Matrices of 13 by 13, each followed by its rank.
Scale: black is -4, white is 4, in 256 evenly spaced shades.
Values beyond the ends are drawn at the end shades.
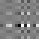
one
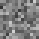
full rank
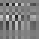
one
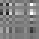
one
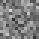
full rank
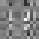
two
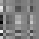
one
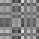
one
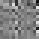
two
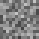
full rank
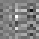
two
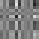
one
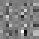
two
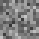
full rank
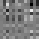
two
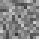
full rank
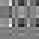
one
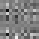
two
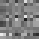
two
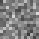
full rank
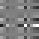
one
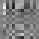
two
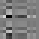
one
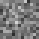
full rank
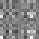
two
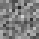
full rank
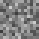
full rank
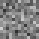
full rank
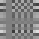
one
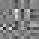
two
